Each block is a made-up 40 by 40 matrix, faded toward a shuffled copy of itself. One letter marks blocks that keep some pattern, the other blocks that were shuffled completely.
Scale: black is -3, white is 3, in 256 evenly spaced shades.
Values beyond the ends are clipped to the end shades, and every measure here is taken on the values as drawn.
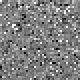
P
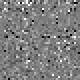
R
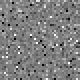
P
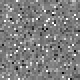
P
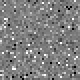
P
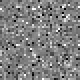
R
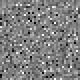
P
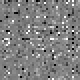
R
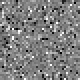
P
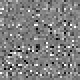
R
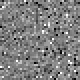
P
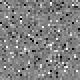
P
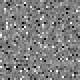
P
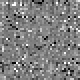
R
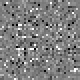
R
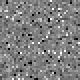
P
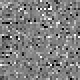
R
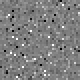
P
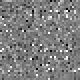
R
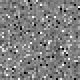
P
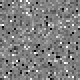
P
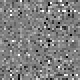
R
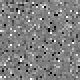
P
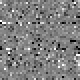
R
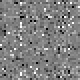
R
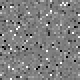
P
